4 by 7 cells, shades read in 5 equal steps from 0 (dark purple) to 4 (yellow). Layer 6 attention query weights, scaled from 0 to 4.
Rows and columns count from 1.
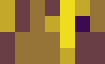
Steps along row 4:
up same same up down same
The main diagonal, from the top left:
3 1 2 2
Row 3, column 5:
4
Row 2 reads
3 1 2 3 4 0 2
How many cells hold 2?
10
